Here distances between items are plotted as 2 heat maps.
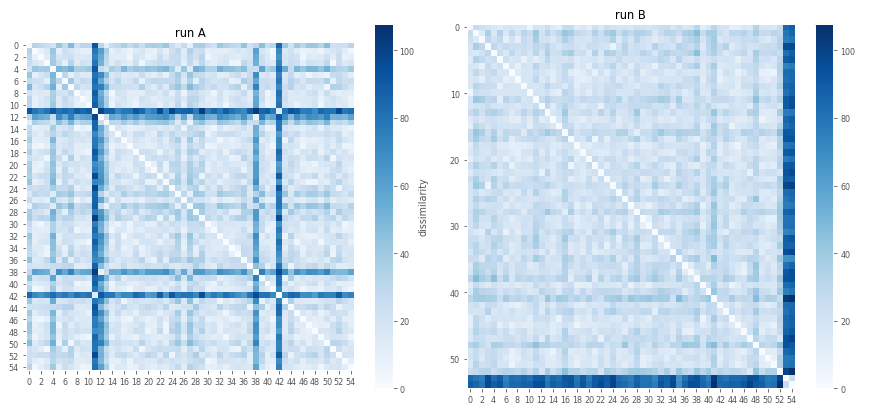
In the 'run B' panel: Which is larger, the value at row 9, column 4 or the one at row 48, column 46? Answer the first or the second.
the second
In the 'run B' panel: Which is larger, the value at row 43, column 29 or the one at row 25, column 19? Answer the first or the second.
the first
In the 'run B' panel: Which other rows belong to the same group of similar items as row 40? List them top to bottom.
0, 1, 2, 3, 4, 5, 6, 7, 8, 9, 10, 11, 12, 13, 14, 15, 16, 17, 18, 19, 20, 21, 22, 23, 24, 25, 26, 27, 28, 29, 30, 31, 32, 33, 34, 35, 36, 37, 38, 39, 41, 42, 43, 44, 45, 46, 47, 48, 49, 50, 51, 52
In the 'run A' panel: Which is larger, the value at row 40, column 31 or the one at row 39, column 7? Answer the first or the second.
the second
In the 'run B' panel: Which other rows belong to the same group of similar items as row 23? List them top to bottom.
0, 1, 2, 3, 4, 5, 6, 7, 8, 9, 10, 11, 12, 13, 14, 15, 16, 17, 18, 19, 20, 21, 22, 24, 25, 26, 27, 28, 29, 30, 31, 32, 33, 34, 35, 36, 37, 38, 39, 40, 41, 42, 43, 44, 45, 46, 47, 48, 49, 50, 51, 52
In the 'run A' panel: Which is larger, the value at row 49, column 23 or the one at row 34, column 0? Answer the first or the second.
the second
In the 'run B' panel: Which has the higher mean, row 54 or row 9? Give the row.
54
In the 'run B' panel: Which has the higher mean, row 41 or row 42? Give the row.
41
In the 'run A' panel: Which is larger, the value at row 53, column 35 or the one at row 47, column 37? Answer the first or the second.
the second
